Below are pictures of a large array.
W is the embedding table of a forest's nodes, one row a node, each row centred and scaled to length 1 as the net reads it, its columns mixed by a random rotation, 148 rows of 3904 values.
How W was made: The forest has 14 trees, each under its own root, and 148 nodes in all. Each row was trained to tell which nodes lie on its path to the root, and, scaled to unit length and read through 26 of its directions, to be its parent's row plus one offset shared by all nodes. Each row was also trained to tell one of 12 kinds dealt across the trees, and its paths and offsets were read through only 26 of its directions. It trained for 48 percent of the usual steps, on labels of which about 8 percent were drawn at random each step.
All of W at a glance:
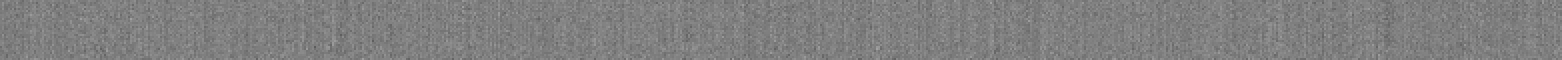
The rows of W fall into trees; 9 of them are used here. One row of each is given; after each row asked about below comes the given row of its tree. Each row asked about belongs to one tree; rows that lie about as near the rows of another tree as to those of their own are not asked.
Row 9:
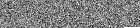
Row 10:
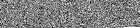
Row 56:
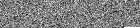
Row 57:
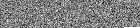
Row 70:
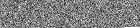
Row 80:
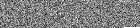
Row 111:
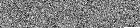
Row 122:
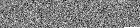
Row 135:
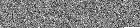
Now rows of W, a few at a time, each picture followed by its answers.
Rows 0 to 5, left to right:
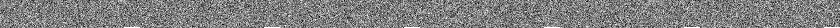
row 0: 122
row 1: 56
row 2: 80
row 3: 56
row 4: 80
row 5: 111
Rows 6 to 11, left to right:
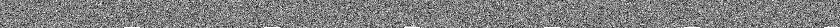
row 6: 57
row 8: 56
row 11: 56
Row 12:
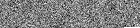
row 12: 70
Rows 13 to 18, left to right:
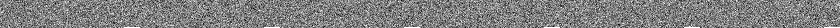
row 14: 70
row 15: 135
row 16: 80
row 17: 56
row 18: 9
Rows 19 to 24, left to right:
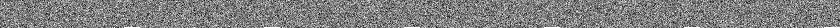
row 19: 135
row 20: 57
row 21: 70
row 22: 70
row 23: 135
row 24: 70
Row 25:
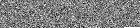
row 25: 10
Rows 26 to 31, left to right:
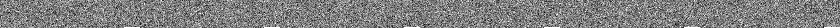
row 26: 135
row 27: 80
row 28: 135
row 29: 80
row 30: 56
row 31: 56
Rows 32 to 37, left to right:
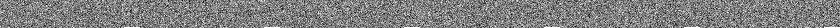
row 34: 80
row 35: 56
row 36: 70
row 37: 10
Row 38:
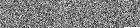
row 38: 135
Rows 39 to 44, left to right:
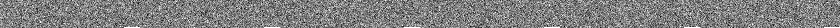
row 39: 56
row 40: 57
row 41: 10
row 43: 80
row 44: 10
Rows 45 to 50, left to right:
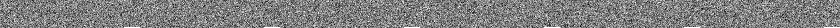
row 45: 135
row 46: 10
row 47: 80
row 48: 135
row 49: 135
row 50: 10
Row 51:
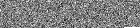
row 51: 56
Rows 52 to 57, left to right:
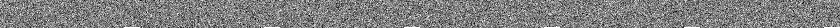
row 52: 10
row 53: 80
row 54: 56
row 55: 80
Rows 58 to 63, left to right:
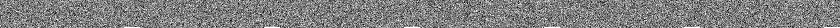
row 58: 135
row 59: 56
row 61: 70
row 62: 70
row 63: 80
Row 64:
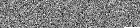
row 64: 122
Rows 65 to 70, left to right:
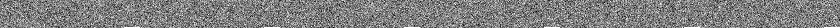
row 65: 70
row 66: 135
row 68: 56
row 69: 70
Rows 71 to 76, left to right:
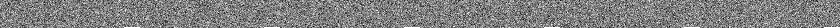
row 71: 111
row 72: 80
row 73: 111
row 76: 57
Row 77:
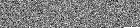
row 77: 57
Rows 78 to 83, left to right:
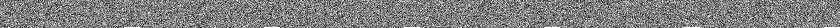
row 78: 135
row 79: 56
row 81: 56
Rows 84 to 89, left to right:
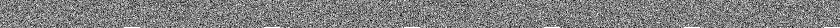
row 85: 70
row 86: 135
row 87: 70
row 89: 80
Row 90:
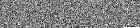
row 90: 80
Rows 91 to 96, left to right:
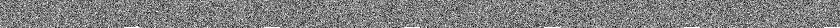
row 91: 70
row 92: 135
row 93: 80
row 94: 9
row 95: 70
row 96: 111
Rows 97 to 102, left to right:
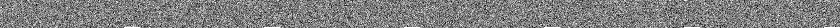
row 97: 56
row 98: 135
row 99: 80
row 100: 80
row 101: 135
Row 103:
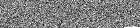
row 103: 56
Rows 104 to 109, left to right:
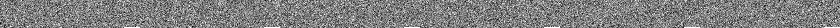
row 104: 80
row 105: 9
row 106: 10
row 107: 9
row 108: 56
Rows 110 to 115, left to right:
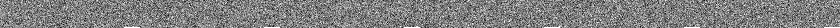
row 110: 56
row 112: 111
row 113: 70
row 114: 70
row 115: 10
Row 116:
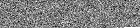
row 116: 57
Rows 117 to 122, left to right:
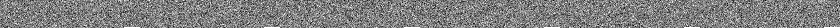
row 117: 135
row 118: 57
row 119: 111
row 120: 57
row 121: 10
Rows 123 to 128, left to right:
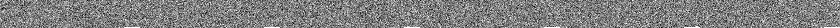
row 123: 9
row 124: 57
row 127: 70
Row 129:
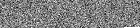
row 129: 70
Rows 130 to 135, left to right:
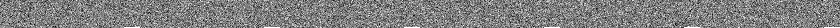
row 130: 70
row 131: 135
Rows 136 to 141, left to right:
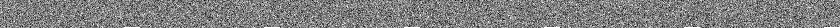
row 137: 111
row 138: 111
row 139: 80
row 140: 135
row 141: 10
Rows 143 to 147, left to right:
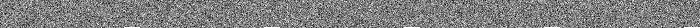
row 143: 10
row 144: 111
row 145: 122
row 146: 122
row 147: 10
